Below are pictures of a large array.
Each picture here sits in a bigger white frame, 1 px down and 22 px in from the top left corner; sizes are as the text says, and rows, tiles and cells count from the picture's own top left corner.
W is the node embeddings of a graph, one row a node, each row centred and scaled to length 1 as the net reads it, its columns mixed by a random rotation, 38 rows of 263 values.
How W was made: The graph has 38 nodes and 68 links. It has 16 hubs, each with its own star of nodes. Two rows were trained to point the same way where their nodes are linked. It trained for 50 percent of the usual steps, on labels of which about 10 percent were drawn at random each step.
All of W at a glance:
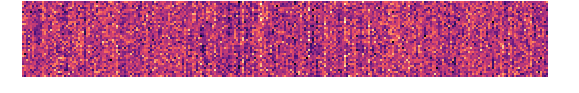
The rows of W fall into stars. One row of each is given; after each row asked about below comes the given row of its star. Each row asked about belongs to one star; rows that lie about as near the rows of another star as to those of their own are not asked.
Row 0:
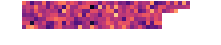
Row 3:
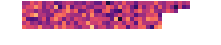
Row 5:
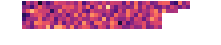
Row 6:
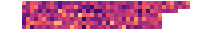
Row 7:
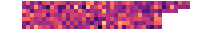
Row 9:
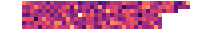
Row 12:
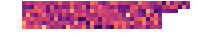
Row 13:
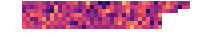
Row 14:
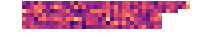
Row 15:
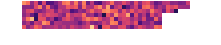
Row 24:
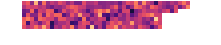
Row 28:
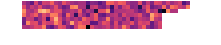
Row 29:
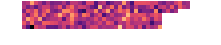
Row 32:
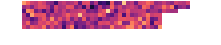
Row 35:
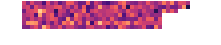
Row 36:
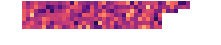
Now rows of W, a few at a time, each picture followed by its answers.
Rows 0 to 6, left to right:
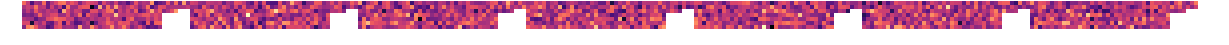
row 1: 35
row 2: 6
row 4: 12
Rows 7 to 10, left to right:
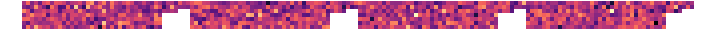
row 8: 3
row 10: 29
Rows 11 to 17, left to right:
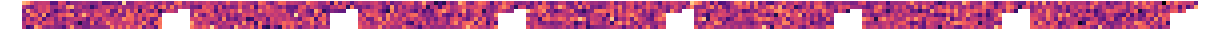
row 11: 32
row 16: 14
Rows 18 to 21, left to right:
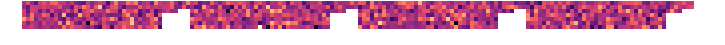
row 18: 9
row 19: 7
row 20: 15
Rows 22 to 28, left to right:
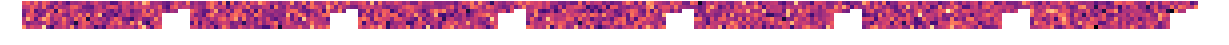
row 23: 36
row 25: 36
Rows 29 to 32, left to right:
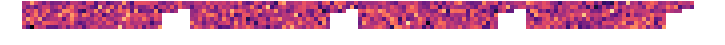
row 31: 28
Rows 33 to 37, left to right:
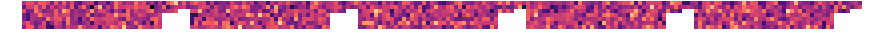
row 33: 0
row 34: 5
